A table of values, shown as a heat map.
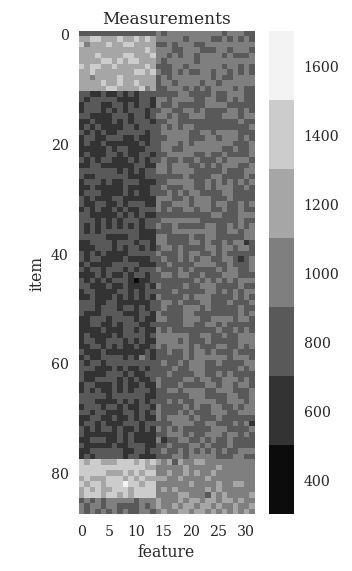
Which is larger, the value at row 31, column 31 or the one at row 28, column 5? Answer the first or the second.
the first
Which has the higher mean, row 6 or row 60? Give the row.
6
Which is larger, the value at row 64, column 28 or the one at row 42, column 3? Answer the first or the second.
the first
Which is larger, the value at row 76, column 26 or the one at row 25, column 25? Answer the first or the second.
the first
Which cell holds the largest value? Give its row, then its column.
82, 8
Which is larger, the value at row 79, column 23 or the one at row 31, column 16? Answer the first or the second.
the first
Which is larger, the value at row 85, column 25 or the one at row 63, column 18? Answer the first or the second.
the first
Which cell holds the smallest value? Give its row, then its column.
45, 10
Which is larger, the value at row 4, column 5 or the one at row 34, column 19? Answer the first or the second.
the first
